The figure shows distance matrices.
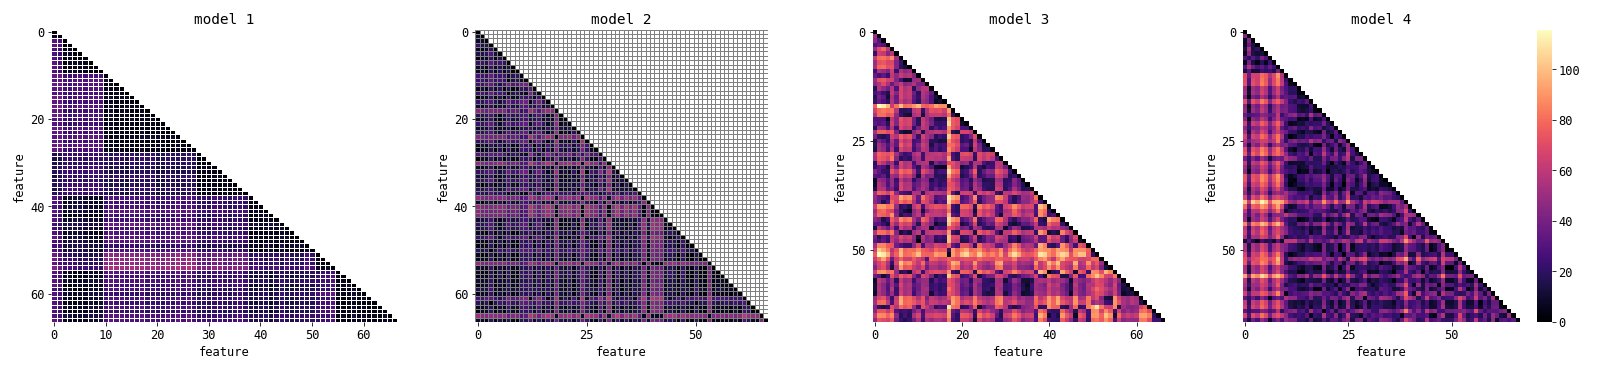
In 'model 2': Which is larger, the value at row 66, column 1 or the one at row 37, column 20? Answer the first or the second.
the second
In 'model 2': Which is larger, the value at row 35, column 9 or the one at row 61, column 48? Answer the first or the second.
the second
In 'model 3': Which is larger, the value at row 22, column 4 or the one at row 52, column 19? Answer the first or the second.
the second
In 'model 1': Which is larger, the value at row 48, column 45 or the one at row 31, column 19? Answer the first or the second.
the second
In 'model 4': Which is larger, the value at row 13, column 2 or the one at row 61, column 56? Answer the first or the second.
the second
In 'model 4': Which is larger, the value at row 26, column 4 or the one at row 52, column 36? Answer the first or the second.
the first
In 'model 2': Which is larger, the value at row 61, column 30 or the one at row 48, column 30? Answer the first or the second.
the first
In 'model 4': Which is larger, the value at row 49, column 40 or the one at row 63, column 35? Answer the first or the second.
the first
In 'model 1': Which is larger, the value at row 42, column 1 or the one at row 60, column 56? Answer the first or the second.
the first
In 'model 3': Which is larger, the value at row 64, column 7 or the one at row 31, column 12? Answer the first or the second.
the second
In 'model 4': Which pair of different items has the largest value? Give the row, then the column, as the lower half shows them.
39, 4
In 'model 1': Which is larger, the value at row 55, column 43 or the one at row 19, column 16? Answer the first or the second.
the first
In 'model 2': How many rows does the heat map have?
67
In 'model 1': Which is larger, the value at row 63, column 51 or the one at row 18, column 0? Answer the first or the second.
the second
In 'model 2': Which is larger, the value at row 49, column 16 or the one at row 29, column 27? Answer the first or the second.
the first
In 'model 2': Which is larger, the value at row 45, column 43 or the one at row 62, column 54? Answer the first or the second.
the second
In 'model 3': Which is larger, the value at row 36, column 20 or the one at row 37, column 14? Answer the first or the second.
the second
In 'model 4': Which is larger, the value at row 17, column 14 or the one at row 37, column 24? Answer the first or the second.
the second
